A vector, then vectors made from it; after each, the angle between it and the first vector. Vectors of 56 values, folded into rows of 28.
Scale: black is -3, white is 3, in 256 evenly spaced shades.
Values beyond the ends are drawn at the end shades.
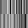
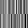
partly aligned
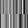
partly aligned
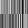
partly opposed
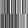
nearly opposite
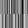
partly opposed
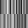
nearly parallel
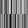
orthogonal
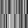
partly aligned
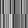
partly aligned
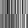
nearly opposite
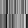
partly opposed
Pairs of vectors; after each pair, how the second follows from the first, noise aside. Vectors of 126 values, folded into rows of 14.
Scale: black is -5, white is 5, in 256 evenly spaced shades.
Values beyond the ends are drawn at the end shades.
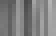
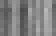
wrapped around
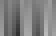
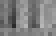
wrapped around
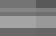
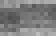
wrapped around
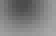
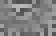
sign-scrambled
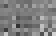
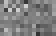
wrapped around
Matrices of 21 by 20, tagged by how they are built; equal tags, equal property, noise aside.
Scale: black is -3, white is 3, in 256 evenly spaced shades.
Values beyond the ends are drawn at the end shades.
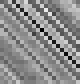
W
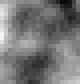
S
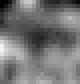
S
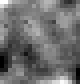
S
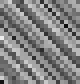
W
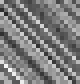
W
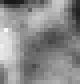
S
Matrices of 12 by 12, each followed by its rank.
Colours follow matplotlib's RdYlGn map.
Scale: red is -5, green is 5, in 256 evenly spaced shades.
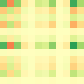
one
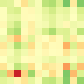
two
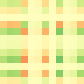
one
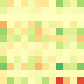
two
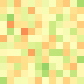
full rank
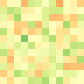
full rank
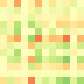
two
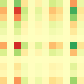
one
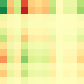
one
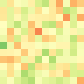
full rank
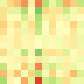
two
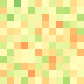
full rank
